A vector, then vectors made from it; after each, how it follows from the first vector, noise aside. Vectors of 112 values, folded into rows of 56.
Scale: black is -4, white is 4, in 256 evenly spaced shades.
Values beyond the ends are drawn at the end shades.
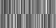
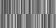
copied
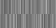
shrunk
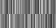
reversed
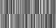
reversed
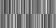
copied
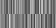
reversed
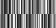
scaled up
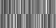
copied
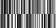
scaled up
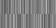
shrunk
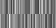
reversed
